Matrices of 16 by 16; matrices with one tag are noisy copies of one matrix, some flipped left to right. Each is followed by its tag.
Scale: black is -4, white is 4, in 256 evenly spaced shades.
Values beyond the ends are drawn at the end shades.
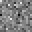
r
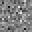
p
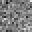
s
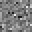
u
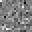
s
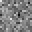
r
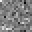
s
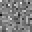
r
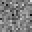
r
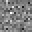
p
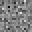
p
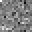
s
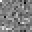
s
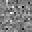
p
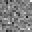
s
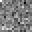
s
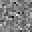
u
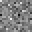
r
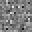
p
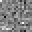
s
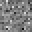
p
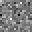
r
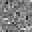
s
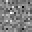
p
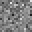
r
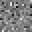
r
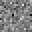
r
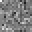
s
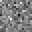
r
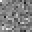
s
